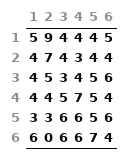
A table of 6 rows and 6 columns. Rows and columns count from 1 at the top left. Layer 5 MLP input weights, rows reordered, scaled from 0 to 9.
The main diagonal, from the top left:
5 7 3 7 5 4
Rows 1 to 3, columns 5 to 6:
4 5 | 4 4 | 5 6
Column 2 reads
9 7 5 4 3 0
